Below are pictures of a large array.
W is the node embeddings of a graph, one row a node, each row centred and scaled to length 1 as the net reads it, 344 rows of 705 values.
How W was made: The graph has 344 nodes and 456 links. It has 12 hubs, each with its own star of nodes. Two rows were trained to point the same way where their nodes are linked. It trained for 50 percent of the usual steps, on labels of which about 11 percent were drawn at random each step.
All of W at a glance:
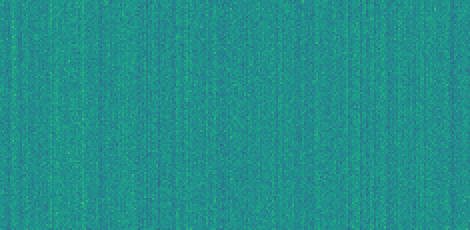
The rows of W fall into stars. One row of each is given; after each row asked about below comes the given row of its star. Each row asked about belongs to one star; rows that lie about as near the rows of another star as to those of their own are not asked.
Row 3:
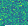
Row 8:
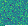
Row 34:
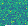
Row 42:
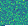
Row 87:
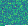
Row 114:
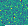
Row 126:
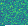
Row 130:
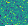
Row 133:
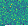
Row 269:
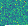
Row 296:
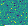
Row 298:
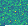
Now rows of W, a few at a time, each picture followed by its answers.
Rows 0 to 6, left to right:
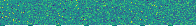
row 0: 298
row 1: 133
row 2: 87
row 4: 126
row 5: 126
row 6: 8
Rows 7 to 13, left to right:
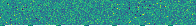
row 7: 114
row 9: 114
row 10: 114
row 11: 133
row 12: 42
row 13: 8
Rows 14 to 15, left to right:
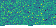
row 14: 42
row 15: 130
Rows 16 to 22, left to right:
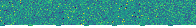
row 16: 114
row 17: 8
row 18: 126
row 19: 8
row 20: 87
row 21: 3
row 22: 130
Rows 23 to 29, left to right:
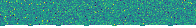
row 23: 130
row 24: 296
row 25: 269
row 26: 3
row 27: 296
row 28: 8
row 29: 133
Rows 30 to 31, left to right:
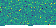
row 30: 298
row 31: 133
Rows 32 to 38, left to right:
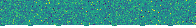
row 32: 34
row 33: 87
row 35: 42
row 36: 114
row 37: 269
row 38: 87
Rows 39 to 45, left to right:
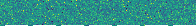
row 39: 34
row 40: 42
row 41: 42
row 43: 269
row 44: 34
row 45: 42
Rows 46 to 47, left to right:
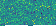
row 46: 133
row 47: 126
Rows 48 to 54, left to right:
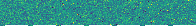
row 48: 34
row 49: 8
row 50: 42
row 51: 296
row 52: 87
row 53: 269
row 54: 130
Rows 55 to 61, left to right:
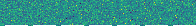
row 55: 296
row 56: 114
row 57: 269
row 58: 34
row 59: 269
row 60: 133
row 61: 298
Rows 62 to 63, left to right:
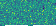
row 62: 269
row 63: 114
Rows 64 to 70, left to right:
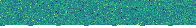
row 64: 130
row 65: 87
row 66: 298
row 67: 3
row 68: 3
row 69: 34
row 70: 133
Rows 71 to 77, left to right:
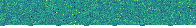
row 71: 298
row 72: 114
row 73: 296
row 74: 269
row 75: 298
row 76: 133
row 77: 130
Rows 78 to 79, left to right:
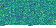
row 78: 130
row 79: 298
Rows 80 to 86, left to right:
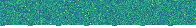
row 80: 42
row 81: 298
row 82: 3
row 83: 42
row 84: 126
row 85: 114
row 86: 3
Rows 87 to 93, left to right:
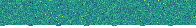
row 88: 298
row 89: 87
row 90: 8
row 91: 3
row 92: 114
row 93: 130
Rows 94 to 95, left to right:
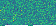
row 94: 42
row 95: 296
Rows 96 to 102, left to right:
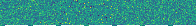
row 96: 296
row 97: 269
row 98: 114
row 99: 133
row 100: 130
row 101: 114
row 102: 133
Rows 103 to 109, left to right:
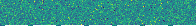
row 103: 126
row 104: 130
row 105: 126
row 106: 126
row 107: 133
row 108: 87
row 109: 87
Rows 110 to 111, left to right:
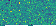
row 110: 34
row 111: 130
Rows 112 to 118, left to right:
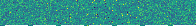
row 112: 8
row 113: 296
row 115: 42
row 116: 133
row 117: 269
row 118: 114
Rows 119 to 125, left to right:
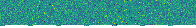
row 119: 8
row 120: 34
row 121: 34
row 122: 87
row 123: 87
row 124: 296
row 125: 8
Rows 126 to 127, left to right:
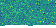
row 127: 87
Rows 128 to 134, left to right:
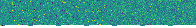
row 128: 296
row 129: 298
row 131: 269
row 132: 269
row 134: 3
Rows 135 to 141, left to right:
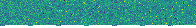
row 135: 269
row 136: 133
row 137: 34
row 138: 3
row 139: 87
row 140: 3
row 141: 87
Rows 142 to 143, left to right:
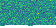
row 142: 298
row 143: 298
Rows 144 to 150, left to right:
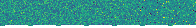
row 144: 269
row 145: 42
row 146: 296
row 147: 133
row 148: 3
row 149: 133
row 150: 34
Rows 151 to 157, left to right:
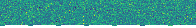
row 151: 3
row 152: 130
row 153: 126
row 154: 133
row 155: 34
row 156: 126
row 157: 296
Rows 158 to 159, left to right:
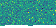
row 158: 298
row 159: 269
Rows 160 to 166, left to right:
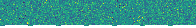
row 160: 126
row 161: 87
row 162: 126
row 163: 133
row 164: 126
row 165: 269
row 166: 130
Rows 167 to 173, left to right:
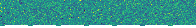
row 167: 114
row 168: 3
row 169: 130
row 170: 269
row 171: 126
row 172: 269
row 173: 8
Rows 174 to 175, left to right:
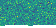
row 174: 42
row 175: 114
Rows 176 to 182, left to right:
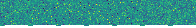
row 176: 114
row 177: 34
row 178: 126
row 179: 298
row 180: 130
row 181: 269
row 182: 34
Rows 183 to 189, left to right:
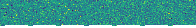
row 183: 3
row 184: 114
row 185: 34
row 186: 126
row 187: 298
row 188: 114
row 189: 130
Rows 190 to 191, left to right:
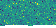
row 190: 34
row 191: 8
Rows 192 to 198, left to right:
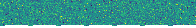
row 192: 3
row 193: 42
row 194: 130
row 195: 296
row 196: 269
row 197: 8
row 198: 126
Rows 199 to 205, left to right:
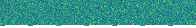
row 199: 87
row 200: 269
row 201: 42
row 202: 87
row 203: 34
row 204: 114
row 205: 126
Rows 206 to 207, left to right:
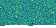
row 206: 126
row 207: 298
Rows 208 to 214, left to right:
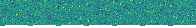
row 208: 298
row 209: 42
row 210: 8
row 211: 42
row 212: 114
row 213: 269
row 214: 87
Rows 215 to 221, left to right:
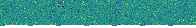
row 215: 3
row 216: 8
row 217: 8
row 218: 87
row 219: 126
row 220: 296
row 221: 298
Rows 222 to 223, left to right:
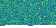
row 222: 269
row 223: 126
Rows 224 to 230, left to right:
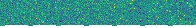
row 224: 114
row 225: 87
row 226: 8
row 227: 133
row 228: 87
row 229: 126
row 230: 3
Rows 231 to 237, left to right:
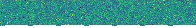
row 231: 8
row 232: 3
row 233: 3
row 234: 3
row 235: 87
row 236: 130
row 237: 130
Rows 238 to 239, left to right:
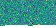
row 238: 87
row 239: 114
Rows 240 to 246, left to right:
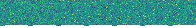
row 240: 114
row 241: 126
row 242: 298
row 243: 130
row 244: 126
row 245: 130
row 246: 114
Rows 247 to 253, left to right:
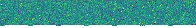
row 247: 298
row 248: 133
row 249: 269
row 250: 296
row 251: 126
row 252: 87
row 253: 133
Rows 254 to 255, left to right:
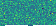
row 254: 34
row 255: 269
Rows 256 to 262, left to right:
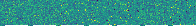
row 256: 130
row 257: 126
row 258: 34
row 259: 269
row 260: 296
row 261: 133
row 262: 3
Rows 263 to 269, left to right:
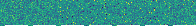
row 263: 130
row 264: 114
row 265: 114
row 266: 42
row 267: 34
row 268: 269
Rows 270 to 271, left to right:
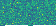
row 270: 87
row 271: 114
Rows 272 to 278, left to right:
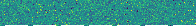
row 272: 114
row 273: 269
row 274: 114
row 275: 8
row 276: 34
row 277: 133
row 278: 296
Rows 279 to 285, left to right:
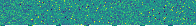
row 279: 42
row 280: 34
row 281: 3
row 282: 87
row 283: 269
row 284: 8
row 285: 3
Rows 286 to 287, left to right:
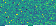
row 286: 298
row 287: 8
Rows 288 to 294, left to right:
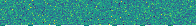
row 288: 34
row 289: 133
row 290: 296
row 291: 126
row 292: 296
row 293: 42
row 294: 130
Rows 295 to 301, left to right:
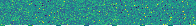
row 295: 114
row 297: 114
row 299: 3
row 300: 8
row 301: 3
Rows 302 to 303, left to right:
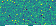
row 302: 298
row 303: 130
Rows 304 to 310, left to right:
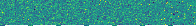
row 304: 87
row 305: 8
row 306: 8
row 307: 269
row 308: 42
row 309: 8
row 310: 3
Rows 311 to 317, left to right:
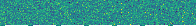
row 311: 42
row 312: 34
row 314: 3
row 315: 8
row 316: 133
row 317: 114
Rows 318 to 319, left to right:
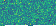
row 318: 133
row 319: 87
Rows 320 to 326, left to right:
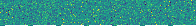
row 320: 126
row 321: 114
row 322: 133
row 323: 269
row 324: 3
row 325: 269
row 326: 130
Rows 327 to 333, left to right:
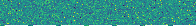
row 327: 34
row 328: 87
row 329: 42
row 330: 296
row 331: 3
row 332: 87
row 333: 34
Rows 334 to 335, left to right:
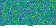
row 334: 114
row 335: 126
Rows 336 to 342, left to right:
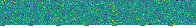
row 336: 298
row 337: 130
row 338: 87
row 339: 42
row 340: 114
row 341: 42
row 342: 34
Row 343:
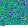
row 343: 296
